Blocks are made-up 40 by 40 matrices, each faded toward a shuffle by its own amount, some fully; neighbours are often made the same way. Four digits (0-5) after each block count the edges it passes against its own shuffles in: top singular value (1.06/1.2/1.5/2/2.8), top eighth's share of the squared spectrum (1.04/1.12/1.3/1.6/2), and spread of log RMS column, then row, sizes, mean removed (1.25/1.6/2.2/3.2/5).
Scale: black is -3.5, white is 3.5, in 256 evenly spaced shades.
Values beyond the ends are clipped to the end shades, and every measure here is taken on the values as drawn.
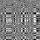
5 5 3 3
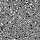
1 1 0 0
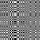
5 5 4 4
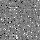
2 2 0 0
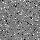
0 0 0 0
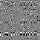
4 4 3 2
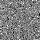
2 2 0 0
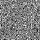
3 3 1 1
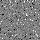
0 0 0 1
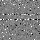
2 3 0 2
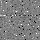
2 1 0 1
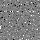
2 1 0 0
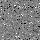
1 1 0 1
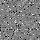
0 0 0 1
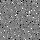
0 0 0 0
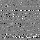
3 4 0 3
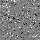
0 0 0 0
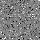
2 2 0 0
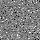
1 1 1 0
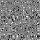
3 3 1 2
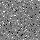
0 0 0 0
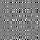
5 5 3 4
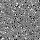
1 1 0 0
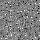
2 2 1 0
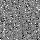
2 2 1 0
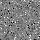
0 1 0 0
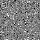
2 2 1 0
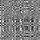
4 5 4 3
